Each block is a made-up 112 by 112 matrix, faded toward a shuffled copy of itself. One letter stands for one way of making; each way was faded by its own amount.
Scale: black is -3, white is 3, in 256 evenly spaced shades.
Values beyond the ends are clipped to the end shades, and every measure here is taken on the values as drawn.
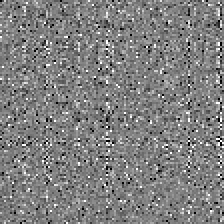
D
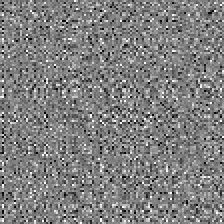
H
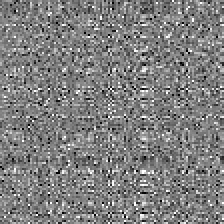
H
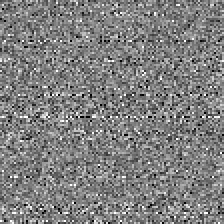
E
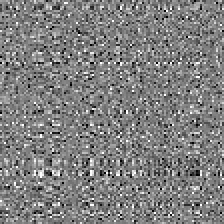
H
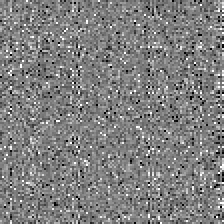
D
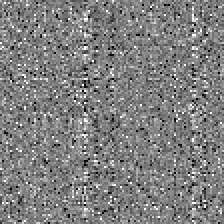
D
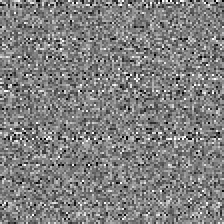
E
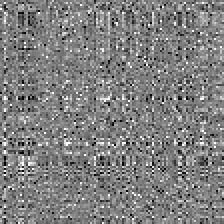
H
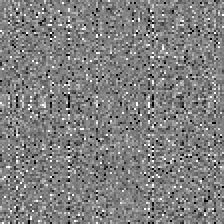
D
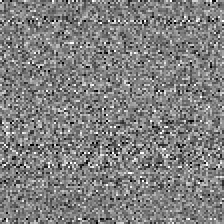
E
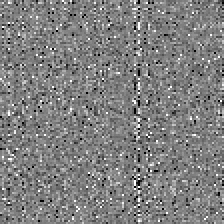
D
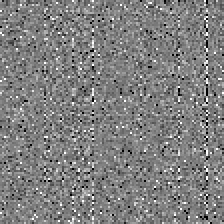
D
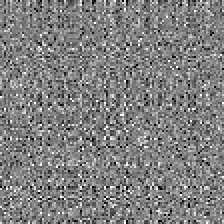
H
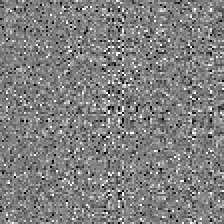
D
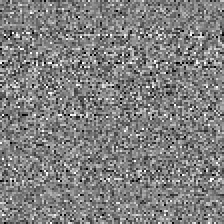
E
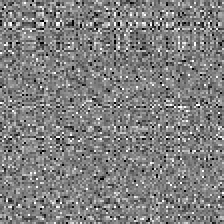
H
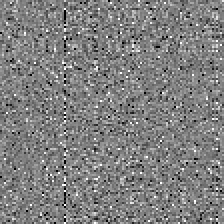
D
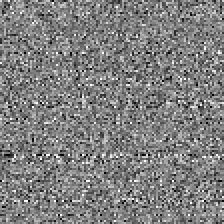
E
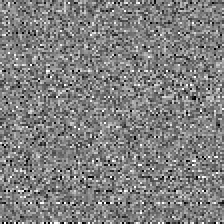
E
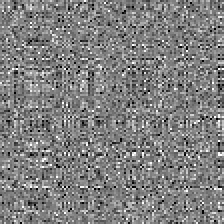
H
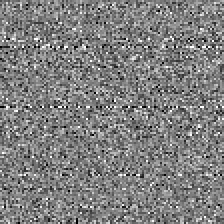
E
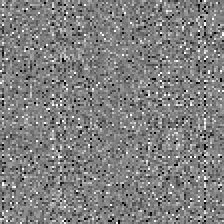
D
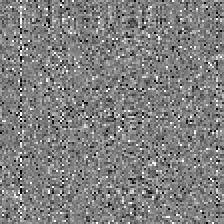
D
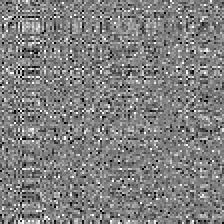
H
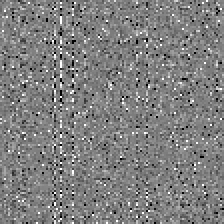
D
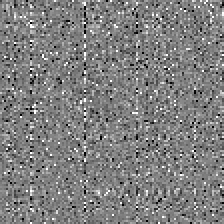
D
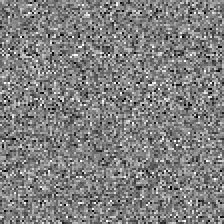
E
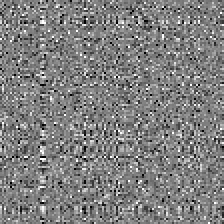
H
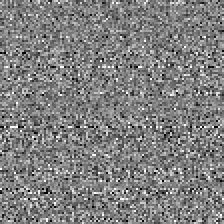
E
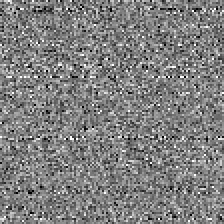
E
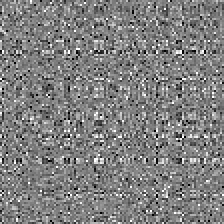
H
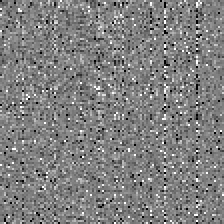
D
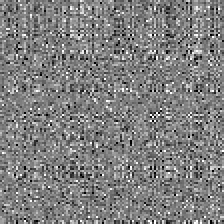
H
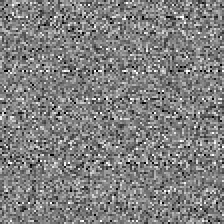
E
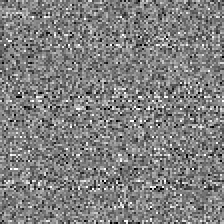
E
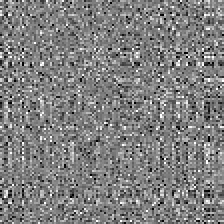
H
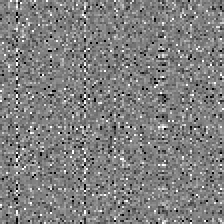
D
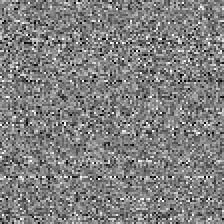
E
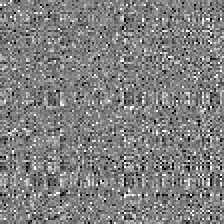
H
